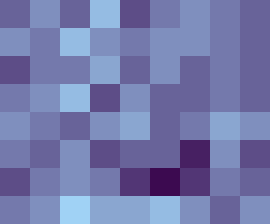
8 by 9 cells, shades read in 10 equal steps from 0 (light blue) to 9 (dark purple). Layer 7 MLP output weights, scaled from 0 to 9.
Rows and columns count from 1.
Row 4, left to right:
4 3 1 6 3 5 5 4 5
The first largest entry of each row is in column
5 9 1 4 3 7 6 8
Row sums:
36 30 38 36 31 45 49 23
